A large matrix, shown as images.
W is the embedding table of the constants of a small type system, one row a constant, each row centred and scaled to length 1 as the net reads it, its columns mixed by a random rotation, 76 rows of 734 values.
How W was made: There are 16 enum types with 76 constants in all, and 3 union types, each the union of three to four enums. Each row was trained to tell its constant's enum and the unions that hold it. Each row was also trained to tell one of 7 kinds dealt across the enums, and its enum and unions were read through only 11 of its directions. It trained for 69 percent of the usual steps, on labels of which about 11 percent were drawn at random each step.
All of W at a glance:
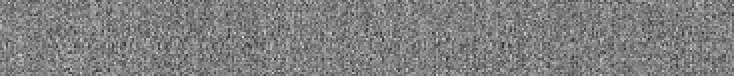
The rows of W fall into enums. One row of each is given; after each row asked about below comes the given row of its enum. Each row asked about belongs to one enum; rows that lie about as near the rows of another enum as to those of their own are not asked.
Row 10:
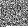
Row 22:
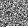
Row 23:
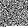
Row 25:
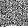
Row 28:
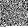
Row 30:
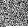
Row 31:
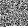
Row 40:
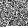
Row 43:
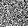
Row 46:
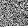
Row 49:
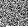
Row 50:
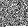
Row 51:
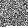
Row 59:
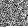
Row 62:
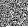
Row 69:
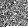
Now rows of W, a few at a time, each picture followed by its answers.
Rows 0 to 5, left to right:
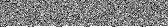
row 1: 25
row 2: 51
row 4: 43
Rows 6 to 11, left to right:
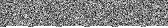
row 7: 50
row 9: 50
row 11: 28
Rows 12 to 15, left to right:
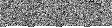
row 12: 46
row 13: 69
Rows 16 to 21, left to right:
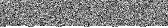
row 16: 40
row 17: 49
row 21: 46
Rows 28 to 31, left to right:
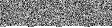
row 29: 51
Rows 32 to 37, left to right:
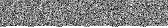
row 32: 22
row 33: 22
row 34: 22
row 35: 28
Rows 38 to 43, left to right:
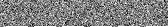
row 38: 59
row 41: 69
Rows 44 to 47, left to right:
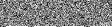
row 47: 30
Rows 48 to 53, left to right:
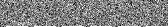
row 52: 31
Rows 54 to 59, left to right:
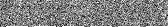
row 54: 69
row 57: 49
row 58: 59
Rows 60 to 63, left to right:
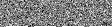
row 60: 43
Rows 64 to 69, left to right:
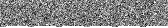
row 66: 49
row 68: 51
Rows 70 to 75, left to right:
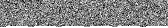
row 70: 30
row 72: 51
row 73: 40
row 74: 50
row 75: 69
